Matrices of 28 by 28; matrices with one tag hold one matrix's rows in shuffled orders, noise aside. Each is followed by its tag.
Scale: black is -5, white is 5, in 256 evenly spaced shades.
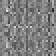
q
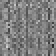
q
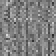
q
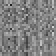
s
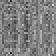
s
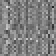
q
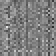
q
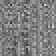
s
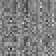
s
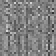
q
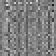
q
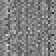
q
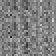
s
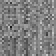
s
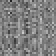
s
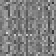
q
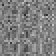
s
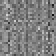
q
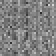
s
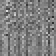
q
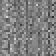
q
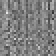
q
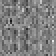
s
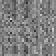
s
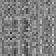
s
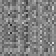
s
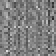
q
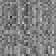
s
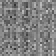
s
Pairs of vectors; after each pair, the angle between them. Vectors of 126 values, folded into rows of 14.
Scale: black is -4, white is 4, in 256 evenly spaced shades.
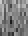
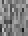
partly aligned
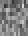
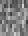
nearly parallel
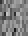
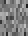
orthogonal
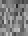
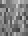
nearly opposite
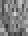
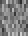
partly opposed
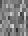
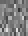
partly opposed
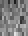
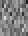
orthogonal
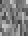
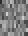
partly aligned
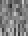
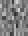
partly opposed
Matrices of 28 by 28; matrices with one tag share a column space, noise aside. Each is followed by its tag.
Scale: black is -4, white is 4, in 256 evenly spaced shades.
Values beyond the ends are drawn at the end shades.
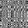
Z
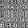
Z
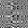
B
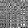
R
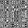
Z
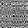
B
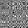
B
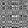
B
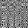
R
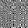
R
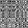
Z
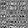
B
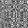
Z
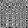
R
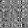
Z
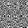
B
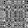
Z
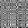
R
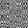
B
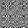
B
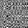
B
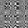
B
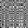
R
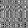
Z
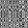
Z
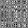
Z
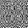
B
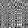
R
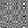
B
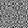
B
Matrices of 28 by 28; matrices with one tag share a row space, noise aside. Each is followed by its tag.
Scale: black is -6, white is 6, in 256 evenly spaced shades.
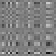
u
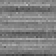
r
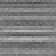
r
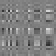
u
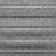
r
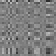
u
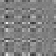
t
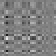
t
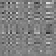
u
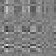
t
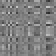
u
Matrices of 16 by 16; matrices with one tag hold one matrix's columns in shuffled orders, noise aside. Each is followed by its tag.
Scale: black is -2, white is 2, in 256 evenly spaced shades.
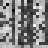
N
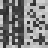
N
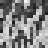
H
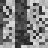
N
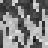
H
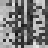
N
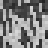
H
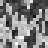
H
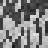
H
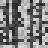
N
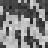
H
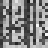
N
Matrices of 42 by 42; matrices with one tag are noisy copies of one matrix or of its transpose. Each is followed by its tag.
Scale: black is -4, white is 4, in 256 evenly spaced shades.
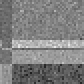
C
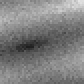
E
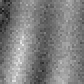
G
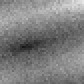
E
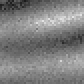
G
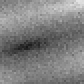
E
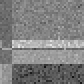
C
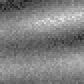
G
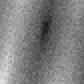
E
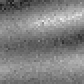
G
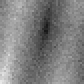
E
